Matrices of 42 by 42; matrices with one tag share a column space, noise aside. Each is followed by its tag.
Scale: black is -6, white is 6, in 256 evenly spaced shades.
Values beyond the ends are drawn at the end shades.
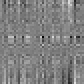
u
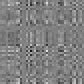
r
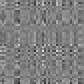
r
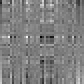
u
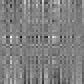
u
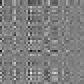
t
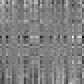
u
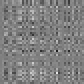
t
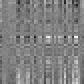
u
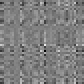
r
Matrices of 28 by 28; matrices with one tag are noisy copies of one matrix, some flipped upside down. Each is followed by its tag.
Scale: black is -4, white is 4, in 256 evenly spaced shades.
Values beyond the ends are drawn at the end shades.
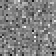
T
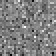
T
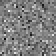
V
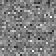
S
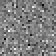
V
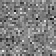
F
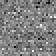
S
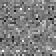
F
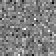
T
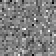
T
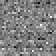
S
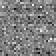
S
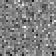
T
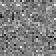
F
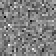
V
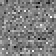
S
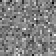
T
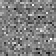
S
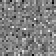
T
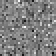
T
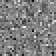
T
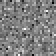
T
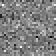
F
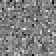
T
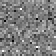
F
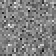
V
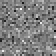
F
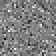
V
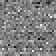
S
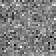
F
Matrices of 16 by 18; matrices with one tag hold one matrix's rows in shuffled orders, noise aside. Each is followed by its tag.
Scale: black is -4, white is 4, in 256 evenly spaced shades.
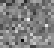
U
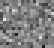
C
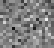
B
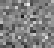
U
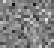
B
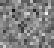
B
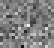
U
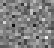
B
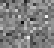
U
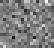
B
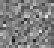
B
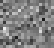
C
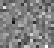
B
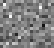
C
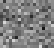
C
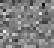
C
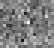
U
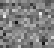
C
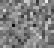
B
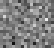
B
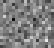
B
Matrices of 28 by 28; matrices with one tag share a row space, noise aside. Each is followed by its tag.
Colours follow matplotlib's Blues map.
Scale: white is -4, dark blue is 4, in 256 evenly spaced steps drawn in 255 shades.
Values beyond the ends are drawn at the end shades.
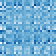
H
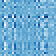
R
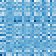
H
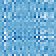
R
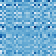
H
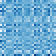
H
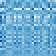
H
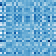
H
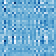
R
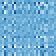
R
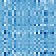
R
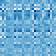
H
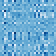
R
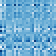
H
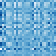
H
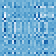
R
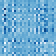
R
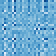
R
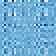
R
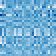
H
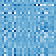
R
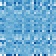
H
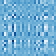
R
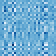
R
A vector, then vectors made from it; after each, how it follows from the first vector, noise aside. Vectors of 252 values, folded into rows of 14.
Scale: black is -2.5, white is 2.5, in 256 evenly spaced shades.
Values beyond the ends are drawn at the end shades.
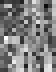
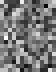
sign-scrambled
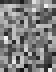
sign-scrambled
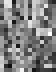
reversed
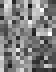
reversed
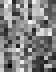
reversed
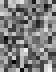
sign-scrambled
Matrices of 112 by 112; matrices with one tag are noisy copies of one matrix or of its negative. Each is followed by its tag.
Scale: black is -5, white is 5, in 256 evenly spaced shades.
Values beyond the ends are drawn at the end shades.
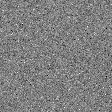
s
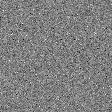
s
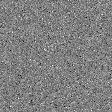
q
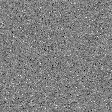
q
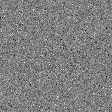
s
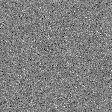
q
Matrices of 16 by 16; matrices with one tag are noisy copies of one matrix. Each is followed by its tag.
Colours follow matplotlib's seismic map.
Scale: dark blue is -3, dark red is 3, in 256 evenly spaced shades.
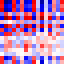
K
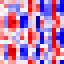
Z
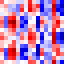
Z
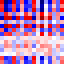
K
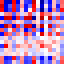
K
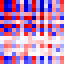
K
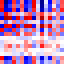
K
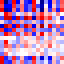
K
